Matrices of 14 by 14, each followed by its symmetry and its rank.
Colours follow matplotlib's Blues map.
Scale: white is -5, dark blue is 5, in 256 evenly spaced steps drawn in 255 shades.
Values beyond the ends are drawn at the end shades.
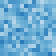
antisymmetric, full rank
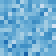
antisymmetric, full rank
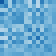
symmetric, rank three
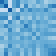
symmetric, rank three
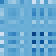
symmetric, rank one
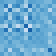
symmetric, rank three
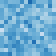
antisymmetric, full rank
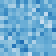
antisymmetric, full rank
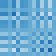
symmetric, rank one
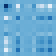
symmetric, rank one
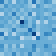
symmetric, rank three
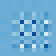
symmetric, rank one
